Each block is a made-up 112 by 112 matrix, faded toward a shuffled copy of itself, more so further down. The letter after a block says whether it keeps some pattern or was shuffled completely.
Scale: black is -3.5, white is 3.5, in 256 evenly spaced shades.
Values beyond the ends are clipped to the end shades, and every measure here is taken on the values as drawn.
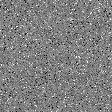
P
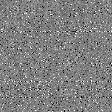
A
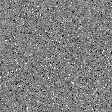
P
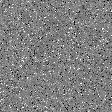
P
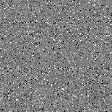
A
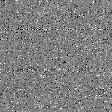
A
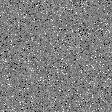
P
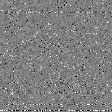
A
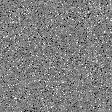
P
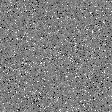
P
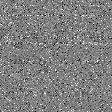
A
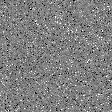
P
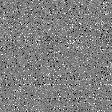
A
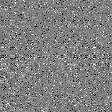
A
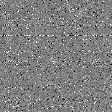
A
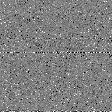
A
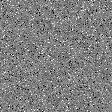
P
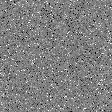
P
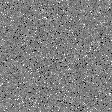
P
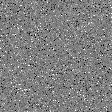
P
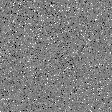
P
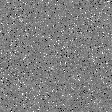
P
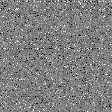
A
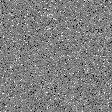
P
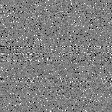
A
